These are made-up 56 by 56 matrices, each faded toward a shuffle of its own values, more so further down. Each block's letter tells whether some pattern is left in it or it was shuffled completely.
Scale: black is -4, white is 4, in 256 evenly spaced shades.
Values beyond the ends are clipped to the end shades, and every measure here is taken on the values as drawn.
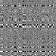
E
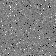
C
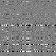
E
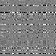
E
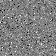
C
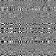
E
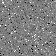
C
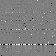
E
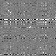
E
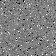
C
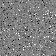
C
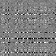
E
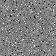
C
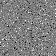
C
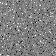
C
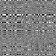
E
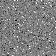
C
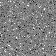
C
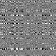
E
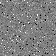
C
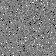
C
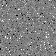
C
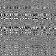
E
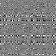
E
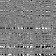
E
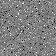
C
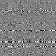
E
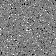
C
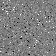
C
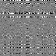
E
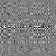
E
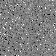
C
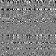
E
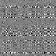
E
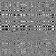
E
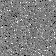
C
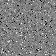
C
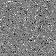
C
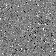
C
